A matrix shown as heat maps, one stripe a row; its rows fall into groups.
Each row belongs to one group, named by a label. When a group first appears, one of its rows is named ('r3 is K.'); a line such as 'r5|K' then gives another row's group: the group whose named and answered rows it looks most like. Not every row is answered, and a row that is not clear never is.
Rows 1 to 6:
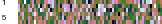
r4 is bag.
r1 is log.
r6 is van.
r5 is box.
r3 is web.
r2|bag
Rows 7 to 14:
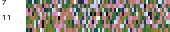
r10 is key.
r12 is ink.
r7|log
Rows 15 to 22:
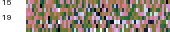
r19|bag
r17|key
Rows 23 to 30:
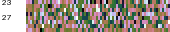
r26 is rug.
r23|key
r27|bag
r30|box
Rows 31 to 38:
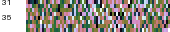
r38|ink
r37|bag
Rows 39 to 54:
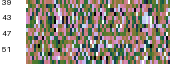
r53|key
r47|box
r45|ink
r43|rug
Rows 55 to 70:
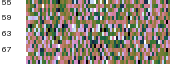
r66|key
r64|bag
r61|rug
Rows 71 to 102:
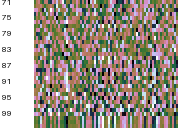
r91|key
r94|bag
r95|key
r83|box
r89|key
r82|ink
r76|key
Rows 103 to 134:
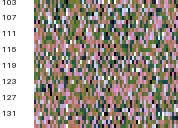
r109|web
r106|log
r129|key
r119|log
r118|bag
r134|key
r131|log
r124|box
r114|key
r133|box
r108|rug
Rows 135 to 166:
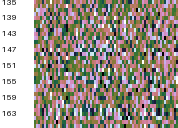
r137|box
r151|box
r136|log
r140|ink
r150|web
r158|van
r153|log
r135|van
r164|web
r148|ink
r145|rug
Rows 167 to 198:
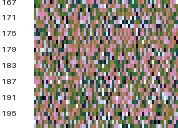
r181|bag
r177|web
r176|box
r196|box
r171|bag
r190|log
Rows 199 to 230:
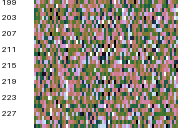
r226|van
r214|web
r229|box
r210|key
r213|van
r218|box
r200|web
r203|ink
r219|key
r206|web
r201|ink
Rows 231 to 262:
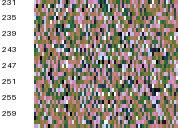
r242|bag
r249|box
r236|van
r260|rug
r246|key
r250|ink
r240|box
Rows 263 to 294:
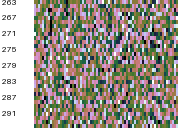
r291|ink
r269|ink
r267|ink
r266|web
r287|rug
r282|rug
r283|van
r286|rug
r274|rug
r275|web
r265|box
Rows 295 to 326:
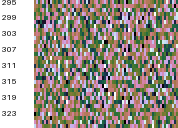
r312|bag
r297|ink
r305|log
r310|log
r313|log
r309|van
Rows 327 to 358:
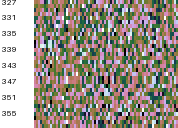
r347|key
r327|rug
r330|log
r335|bag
